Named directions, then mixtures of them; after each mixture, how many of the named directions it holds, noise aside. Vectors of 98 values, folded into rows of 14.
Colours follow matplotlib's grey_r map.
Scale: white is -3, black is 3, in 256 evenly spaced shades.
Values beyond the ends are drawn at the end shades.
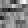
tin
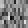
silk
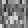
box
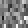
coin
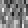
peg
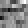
one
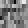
two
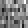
three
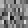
one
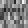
three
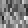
three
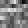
one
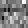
three
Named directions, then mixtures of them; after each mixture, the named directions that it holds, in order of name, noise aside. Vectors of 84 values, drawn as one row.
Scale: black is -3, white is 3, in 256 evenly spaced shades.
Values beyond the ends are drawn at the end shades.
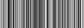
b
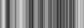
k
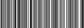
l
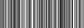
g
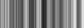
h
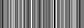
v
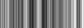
h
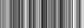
g, h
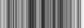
b, h, k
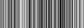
g, k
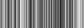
g, k, l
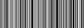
b, g, k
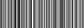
g, l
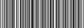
g, l, v
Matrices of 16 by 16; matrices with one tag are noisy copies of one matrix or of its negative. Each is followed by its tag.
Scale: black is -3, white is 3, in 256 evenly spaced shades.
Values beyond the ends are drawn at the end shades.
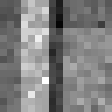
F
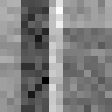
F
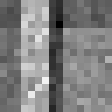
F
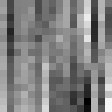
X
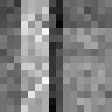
F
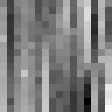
X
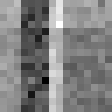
F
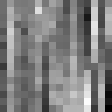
X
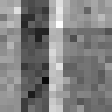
F
